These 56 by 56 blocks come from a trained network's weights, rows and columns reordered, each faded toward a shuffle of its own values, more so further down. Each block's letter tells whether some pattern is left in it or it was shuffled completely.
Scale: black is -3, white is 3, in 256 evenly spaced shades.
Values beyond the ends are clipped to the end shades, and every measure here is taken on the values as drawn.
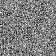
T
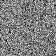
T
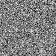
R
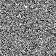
R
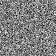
R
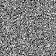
T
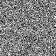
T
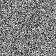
R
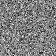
T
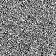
T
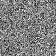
T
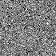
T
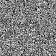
R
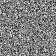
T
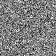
R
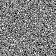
R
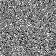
R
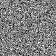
R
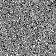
R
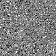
T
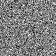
R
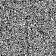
R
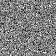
R
